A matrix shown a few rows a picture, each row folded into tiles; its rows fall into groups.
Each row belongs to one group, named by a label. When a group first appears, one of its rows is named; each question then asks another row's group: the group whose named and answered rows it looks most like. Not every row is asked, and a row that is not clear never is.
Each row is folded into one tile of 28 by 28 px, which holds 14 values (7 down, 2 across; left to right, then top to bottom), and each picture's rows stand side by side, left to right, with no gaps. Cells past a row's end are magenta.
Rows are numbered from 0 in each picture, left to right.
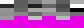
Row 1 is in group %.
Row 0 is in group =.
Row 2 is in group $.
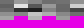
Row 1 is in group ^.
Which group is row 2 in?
$
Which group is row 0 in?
$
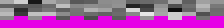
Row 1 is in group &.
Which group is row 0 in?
=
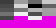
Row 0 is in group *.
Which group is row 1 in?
%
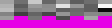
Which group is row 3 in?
$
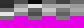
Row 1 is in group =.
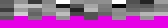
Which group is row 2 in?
=
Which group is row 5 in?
&
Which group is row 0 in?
*
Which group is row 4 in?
=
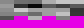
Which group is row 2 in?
=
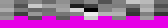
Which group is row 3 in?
^
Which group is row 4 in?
=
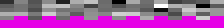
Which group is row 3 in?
=
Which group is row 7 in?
%
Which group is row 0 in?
&
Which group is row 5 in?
$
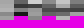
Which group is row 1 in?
=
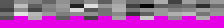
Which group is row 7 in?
%
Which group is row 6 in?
&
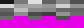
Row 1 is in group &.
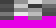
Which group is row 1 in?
=
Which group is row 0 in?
*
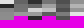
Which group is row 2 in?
*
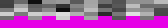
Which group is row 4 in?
*
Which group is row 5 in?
=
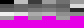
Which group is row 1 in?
&
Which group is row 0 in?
&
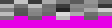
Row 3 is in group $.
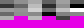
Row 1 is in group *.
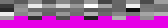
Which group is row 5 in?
&
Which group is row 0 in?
^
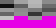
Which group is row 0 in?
%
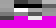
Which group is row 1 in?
%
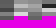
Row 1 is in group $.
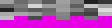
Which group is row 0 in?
^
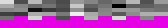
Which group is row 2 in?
*
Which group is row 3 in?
^
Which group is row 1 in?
^
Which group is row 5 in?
&
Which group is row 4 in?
%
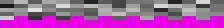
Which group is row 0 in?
%
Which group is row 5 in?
$
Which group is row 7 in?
=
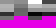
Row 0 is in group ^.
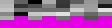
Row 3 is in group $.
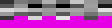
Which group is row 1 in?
%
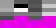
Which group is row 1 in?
*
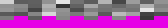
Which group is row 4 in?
&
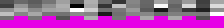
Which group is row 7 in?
*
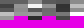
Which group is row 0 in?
^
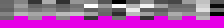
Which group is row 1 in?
&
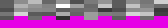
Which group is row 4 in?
*
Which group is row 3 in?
$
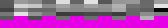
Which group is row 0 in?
*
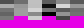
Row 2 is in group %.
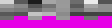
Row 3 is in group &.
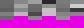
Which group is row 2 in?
$
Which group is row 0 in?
*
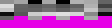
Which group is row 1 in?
&
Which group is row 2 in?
&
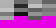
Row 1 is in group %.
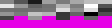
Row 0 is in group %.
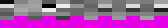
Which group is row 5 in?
$
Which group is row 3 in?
$
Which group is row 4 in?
$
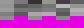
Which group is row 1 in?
&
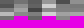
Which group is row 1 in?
*
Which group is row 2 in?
&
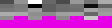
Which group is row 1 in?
=
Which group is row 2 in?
&
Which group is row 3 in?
%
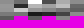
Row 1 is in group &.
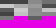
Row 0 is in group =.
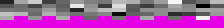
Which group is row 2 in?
$
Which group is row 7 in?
%
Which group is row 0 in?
&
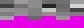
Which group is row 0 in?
%
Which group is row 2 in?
$
